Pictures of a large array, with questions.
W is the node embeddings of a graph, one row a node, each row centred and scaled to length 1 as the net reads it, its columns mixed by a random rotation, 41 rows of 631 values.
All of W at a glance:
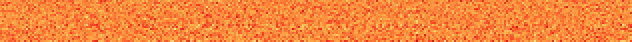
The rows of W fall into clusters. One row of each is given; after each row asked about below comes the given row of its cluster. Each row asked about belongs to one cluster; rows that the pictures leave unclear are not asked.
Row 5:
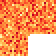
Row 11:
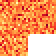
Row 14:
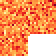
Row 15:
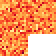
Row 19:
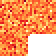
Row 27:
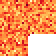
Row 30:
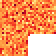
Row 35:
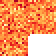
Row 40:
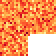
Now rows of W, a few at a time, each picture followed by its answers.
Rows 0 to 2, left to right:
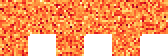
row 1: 19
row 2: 35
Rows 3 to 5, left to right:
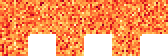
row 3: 15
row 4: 11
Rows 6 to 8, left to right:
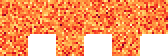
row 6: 19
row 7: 40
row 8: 11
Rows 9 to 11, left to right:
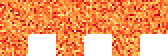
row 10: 40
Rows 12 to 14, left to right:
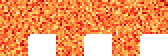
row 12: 27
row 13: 40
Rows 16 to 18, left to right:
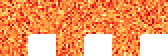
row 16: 14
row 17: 30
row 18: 5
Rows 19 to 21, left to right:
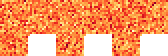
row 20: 11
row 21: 15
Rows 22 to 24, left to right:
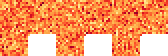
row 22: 15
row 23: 14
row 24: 30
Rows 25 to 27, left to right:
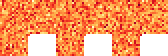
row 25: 30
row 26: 15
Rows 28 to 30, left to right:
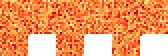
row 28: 19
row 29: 19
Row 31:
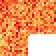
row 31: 5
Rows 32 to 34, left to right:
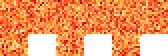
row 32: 15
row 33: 5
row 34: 40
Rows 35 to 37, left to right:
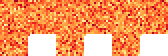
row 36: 5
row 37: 11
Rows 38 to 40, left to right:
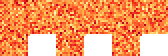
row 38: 35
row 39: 19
